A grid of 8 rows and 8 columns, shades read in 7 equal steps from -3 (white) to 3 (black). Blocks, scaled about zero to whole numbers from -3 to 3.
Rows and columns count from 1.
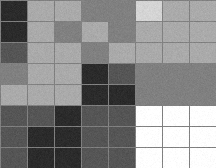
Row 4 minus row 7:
-1 -3 -3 1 0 3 3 3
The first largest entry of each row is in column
1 1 1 4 4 3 2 2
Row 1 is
2 -1 -1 0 0 -2 -1 -1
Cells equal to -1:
20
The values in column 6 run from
-3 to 0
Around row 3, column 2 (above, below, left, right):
-1 -1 1 -1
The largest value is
2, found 10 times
